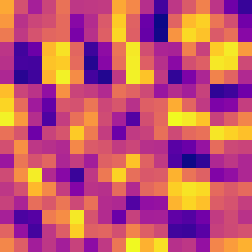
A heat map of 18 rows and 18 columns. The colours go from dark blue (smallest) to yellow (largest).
Odd rows or columns: none. Average level on the scale: 50%. Mirror symmetry: none. Slope: none. Rings: centred on the top right.
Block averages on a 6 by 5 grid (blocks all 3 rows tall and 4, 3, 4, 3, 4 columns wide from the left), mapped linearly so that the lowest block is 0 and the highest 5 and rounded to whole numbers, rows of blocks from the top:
3 1 3 2 2 | 0 3 3 0 4 | 2 3 2 4 1 | 2 3 2 0 3 | 3 1 2 5 3 | 1 3 3 0 2
